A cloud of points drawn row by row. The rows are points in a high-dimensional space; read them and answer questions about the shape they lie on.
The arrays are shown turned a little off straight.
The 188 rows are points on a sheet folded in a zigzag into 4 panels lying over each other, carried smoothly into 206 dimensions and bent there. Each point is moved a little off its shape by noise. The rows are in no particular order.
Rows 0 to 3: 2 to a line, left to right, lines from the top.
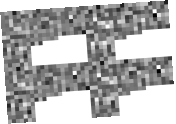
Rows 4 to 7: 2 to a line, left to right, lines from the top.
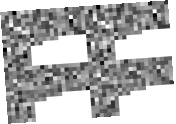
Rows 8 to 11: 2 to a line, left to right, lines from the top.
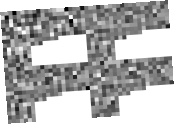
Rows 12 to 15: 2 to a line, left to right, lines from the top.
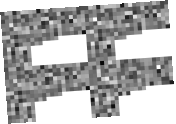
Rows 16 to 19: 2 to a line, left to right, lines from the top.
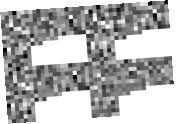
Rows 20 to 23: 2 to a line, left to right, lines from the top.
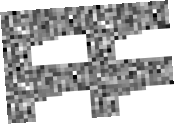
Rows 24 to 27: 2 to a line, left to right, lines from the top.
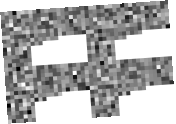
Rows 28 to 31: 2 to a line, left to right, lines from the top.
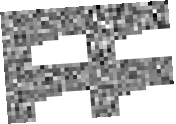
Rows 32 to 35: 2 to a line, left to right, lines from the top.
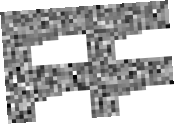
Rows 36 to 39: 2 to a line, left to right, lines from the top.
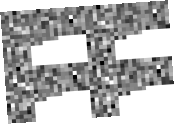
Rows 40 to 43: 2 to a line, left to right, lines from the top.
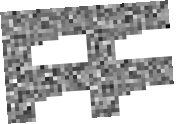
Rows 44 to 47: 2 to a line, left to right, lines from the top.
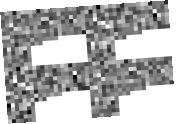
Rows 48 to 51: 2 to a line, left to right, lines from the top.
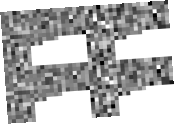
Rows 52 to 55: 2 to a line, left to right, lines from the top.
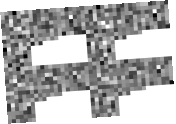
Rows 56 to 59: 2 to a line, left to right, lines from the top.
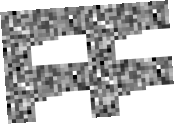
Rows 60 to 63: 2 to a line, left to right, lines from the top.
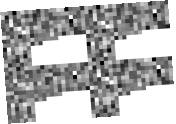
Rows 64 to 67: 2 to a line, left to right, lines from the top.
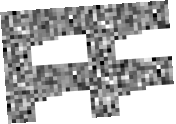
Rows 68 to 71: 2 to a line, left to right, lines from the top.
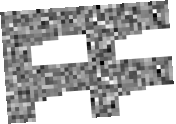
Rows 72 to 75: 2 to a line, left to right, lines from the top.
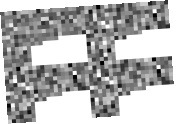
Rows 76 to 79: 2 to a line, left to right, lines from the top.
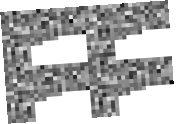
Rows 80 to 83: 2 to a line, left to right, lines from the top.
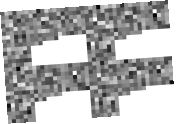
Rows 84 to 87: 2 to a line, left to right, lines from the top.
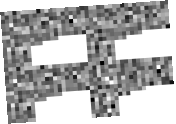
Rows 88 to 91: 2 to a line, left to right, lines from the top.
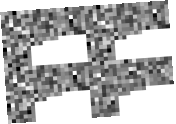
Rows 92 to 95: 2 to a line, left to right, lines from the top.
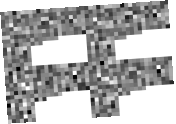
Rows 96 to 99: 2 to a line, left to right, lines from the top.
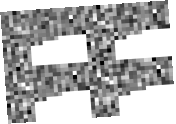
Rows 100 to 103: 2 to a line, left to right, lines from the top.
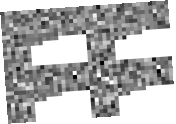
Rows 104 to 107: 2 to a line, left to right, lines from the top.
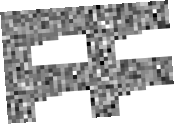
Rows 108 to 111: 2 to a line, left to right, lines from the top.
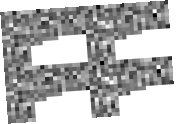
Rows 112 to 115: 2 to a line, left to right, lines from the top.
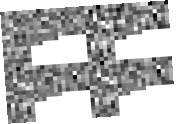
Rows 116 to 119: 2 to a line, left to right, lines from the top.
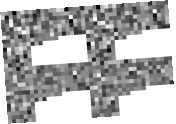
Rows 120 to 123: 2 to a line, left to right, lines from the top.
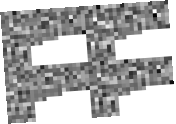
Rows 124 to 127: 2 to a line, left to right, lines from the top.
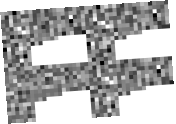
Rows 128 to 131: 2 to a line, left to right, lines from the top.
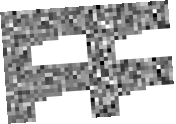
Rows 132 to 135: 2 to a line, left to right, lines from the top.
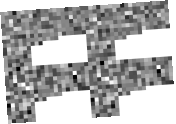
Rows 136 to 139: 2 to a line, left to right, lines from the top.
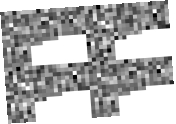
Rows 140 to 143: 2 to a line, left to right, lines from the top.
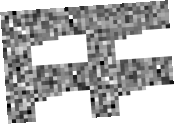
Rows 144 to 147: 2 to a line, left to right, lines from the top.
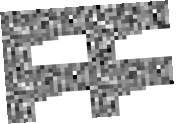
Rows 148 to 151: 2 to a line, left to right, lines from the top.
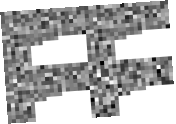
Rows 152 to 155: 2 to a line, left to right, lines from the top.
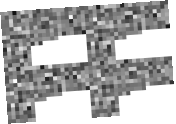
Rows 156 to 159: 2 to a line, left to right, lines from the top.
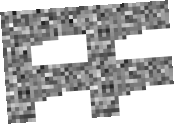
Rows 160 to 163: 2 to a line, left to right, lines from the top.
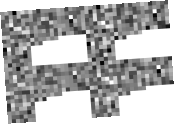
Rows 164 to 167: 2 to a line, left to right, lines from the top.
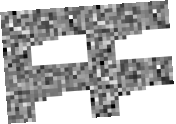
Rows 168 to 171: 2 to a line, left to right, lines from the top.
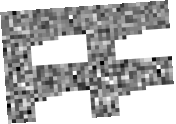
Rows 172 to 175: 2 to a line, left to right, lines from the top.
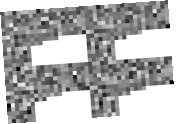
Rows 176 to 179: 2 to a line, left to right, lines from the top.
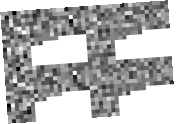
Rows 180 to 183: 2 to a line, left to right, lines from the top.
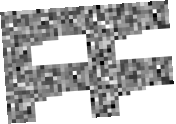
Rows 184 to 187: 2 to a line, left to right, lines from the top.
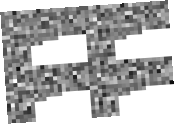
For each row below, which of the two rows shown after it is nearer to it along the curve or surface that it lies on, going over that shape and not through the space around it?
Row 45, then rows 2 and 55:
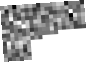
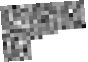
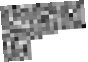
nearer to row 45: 55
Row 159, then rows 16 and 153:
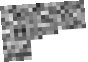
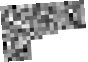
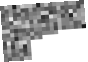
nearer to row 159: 153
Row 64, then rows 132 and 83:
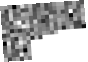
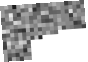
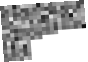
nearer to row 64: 132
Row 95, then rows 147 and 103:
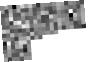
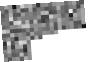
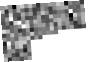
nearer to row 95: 103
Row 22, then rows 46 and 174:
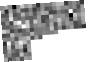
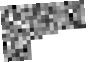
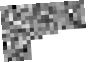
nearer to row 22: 46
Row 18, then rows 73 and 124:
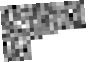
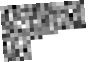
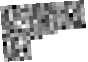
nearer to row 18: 73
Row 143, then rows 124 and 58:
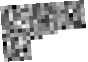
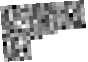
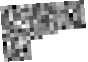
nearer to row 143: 124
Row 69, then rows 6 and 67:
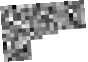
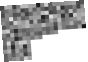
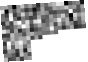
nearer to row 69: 67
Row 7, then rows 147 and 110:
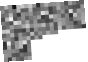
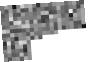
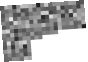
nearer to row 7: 110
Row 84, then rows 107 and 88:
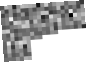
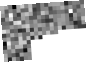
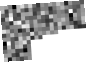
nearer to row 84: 88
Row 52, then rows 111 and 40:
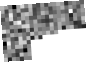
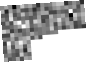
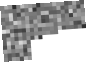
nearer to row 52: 40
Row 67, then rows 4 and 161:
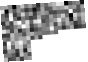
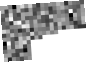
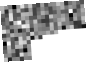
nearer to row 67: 4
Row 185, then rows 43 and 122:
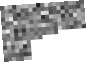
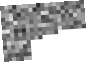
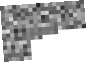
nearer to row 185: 122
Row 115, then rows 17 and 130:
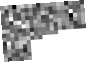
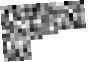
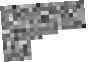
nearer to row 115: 17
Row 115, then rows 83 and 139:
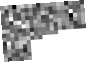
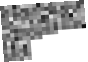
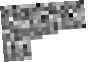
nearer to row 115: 139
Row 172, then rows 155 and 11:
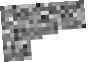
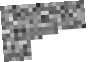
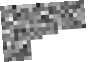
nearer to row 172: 11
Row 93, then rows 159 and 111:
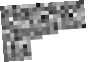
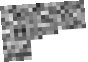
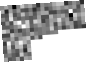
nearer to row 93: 111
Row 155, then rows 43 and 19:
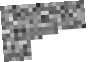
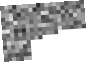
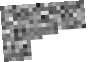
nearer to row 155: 43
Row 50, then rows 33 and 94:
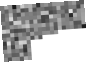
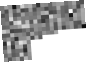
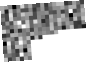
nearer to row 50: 33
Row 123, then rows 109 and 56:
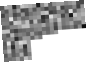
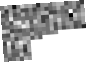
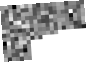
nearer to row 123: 109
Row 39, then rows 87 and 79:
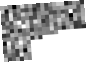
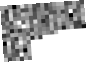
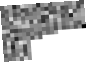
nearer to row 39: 87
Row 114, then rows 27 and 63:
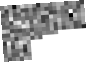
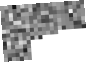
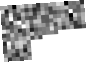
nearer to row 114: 63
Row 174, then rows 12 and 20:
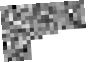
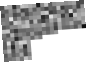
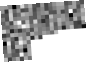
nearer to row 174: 20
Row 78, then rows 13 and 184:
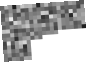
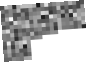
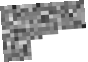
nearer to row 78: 184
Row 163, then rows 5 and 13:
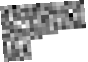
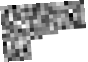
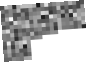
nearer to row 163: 5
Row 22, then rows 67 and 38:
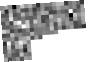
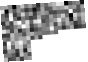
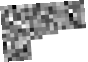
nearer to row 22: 67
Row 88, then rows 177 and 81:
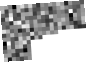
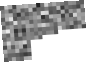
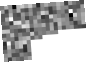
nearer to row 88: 81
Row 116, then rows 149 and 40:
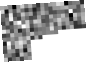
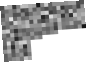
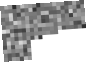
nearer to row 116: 149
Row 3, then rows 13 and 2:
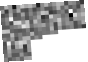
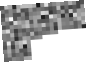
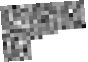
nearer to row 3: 13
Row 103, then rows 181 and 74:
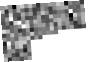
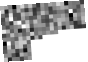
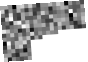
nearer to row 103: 74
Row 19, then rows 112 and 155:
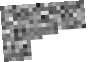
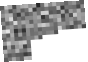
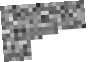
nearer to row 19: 112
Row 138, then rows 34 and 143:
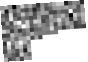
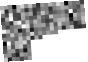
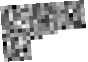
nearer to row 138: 34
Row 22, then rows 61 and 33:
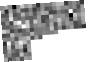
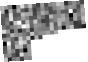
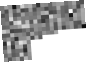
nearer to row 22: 33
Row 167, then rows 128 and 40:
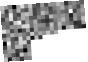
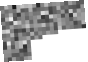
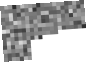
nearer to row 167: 40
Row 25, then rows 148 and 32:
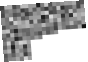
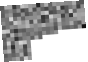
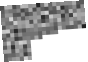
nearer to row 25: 32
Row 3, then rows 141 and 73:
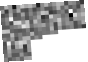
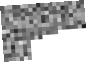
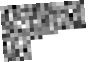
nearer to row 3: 73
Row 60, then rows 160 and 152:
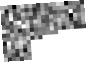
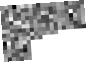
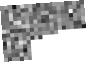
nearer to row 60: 160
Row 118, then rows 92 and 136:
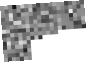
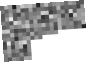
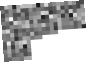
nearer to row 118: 92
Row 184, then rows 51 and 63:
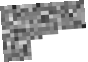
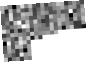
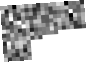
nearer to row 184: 51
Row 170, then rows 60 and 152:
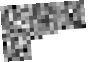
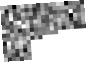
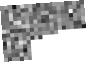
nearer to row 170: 152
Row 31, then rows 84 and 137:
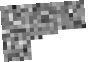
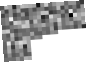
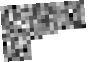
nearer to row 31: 137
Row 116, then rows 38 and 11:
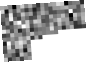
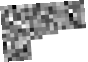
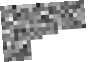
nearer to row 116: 38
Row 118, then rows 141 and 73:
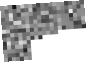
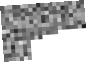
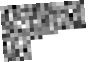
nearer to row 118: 141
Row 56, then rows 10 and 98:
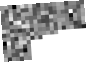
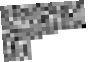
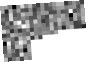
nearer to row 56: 98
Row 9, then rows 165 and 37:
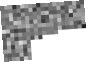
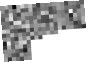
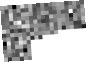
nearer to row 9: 37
